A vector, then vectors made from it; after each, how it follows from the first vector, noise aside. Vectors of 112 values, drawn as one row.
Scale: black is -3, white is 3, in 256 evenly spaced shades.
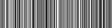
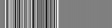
partly zeroed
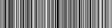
negated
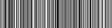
negated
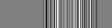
partly zeroed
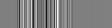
partly zeroed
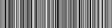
negated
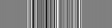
partly zeroed
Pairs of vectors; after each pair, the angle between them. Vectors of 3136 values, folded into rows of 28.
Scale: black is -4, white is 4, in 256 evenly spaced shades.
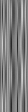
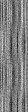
nearly parallel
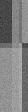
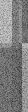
nearly opposite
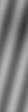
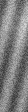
nearly opposite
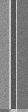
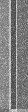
nearly parallel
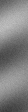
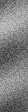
nearly parallel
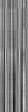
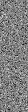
orthogonal
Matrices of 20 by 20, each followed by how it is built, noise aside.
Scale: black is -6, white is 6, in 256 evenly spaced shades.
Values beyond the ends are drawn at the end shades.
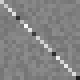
diagonal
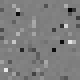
sparse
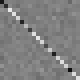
diagonal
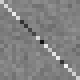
diagonal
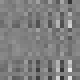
low rank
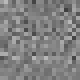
low rank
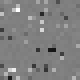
sparse
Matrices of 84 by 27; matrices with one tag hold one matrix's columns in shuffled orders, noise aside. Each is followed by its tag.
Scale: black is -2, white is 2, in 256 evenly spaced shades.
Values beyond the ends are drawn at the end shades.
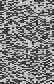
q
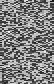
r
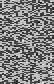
r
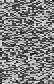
r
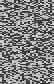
r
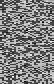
r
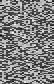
q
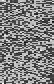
r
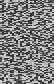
r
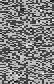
r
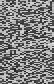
q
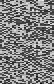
q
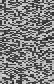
r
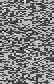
r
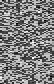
r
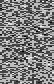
r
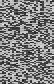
q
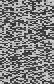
q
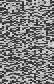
q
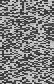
q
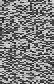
q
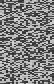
r
